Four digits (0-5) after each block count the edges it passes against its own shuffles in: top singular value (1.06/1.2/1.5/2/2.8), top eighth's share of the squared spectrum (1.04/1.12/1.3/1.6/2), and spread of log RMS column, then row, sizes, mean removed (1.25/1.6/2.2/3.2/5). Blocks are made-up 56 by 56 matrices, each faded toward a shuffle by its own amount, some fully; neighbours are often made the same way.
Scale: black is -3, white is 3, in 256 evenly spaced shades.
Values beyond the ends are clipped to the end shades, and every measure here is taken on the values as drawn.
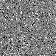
0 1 0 1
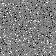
0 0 0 0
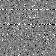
2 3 0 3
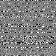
1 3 0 4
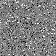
0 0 0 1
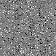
2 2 0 0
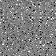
3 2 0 1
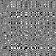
5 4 3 3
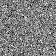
0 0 0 0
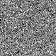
0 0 0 0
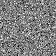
0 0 0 0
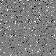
3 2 0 1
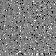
3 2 1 1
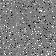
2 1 0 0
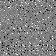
3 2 0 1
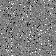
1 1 1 0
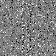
1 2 2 0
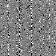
2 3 3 0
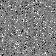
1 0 1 0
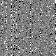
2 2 3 0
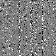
2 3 3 0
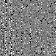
1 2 3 0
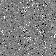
1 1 1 0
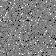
1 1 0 0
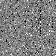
1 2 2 0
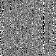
2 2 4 0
